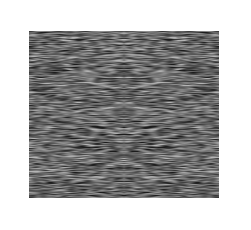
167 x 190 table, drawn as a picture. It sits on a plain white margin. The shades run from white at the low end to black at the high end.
Slope: none. Histogram: bell-shaped. Average level on the scale: 60%. Mirror symmetry: left to right. Grain: streaks across.
